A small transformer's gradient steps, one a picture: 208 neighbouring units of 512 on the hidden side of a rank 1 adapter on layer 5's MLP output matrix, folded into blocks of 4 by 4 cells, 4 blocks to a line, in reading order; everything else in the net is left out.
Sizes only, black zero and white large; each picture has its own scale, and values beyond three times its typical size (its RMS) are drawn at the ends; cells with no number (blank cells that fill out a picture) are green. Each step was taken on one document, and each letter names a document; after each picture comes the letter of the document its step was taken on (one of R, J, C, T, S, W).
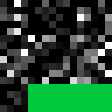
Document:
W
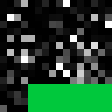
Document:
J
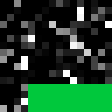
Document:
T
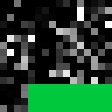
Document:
T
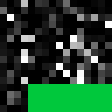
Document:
J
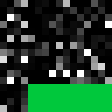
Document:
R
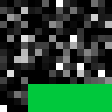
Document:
J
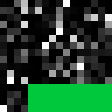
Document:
J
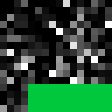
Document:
T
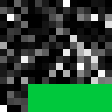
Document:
J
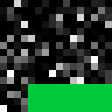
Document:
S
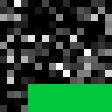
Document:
W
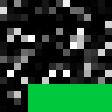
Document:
W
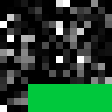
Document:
R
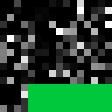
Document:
T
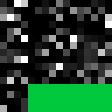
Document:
W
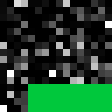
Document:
S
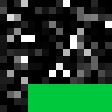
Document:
S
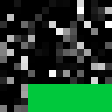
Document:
T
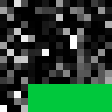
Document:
S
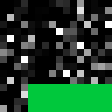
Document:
T
